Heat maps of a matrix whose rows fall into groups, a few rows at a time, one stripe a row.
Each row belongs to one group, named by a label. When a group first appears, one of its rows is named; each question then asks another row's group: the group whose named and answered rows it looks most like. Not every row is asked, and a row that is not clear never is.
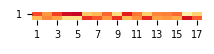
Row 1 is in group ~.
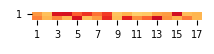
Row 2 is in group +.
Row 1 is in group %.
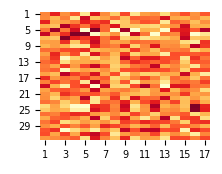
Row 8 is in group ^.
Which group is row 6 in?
~
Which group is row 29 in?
%
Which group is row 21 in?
%
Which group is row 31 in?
^
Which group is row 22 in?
+
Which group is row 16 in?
%
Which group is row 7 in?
%
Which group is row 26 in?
~
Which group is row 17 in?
^
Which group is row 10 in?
~
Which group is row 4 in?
%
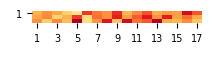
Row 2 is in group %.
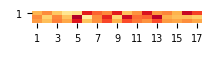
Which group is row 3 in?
+
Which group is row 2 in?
+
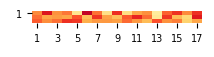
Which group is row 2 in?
^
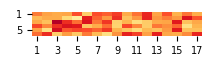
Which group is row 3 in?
%
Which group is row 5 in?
%
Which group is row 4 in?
~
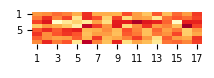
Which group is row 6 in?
~
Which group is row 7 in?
^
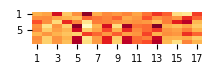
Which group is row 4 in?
+
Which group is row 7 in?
+
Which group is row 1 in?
^
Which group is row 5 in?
+
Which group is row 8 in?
+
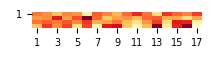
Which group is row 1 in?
^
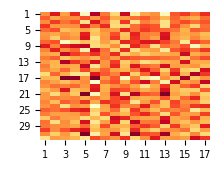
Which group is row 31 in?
+
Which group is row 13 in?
%
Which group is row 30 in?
~
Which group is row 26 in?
^
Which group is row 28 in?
+
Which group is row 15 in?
^
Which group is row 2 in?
^
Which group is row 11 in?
%
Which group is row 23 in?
%
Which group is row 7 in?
+
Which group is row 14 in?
+
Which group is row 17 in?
%
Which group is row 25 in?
~
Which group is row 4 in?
^
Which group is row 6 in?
+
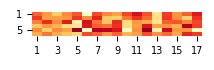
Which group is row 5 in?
%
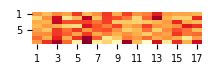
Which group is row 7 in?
^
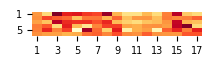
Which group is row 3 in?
%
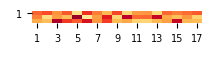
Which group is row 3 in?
%
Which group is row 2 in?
+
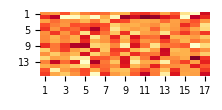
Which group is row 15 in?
^
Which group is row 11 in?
+
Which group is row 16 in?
^
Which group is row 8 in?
+
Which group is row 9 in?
~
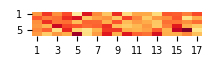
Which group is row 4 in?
%
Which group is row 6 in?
+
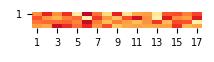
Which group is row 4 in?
%
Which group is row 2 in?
^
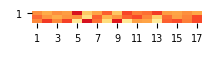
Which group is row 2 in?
^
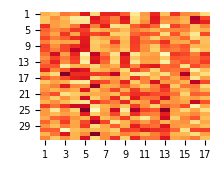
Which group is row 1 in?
%
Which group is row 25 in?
+
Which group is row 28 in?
^
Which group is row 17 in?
~
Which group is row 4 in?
^
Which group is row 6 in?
^
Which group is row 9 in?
~
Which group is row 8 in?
+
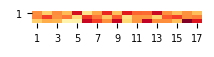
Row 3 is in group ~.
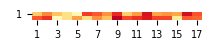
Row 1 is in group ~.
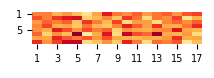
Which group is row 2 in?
~
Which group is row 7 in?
%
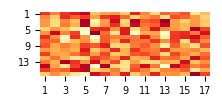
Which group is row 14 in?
^
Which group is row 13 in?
%
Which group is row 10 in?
+
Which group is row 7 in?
^
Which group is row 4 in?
+
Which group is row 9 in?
^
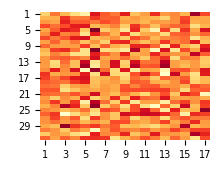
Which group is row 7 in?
~
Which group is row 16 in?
^
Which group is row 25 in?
^
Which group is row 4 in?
~
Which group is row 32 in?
^
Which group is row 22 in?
+
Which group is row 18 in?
~
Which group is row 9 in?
^
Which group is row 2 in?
%
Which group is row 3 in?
%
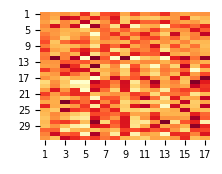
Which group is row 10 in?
^
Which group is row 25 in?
%
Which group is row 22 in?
^
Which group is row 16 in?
%
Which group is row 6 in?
^
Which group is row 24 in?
^
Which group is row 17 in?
^
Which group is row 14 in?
%
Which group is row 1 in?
+
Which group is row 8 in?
~
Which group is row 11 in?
+
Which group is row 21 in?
~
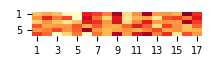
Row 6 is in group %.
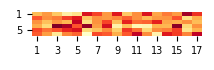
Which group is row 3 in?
+
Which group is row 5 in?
~
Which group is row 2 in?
~
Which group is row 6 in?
^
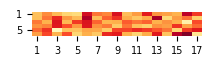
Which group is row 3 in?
^
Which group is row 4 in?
%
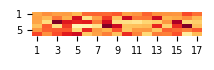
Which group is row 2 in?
+
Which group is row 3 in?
%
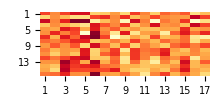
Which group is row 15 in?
%
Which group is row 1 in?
~
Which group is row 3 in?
~
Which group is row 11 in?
+
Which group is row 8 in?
~
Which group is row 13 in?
%
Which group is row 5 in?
%
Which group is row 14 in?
%
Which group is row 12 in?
~
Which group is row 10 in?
+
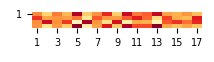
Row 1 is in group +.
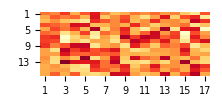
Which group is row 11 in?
%
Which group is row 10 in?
%
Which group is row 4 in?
~
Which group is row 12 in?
+
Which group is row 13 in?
%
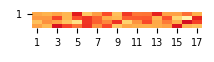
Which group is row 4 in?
%
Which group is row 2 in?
^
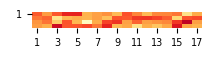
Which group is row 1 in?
~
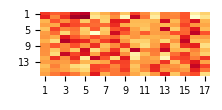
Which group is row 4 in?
%
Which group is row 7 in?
%
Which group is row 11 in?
%
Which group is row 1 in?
~
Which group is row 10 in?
+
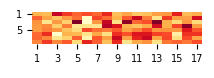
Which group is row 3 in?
+
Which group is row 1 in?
%
